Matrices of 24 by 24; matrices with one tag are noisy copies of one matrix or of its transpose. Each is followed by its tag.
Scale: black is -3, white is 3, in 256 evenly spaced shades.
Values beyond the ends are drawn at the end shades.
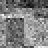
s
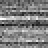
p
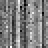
p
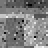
s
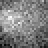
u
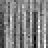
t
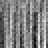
t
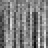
t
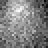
u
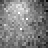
u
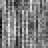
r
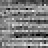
t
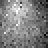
u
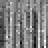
t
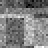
s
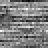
r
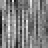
r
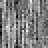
r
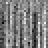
t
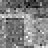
s
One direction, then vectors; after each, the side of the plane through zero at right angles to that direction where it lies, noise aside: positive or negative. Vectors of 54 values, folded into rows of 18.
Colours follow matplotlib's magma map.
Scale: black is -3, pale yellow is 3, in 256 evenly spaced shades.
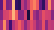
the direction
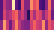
positive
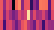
negative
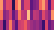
negative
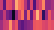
negative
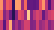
negative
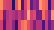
negative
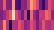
positive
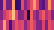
positive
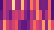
positive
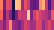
negative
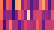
negative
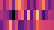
negative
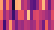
negative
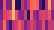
positive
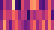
positive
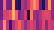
positive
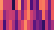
negative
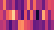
positive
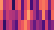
negative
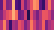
positive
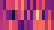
negative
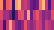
negative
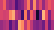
positive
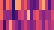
negative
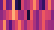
positive
